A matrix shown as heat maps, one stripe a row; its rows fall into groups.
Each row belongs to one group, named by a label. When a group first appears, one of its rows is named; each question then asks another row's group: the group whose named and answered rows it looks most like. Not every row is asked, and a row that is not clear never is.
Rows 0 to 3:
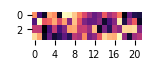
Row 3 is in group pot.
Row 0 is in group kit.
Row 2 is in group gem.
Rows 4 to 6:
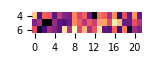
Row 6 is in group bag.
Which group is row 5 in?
pot
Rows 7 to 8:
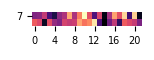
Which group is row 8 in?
gem
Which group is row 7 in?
bag
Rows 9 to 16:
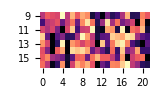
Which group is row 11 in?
bag
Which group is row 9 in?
kit
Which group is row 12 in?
pot
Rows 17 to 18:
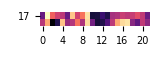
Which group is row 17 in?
kit
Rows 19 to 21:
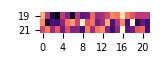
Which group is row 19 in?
pot
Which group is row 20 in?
bag
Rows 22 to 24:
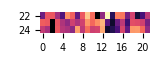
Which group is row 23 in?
gem
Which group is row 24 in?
gem
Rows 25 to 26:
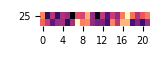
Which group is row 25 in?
pot
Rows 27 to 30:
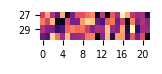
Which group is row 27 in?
pot
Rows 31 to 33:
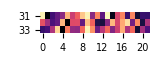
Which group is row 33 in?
bag
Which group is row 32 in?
pot
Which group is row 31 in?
bag
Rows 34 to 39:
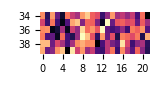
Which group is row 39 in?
kit
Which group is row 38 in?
kit
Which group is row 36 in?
gem
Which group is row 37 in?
pot
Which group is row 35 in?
bag
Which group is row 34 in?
bag
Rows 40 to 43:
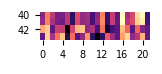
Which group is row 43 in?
kit
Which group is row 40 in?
gem
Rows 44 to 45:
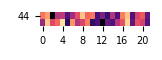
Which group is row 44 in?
kit
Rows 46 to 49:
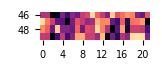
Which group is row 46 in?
pot
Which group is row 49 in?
gem
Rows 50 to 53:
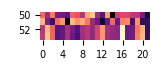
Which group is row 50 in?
bag
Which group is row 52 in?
gem
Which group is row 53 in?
gem
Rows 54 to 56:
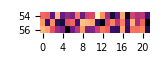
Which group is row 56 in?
gem
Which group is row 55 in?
bag
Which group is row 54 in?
gem
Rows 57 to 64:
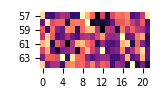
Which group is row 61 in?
kit
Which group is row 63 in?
kit
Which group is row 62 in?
gem
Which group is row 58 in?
kit
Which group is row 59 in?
bag
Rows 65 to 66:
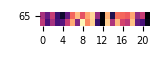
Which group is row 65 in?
bag
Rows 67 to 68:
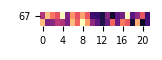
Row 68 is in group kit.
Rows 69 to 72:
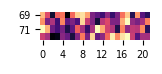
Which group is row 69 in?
kit
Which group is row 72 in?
pot
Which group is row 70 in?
pot
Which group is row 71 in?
gem
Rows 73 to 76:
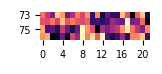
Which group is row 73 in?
kit
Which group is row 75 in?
pot
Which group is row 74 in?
kit
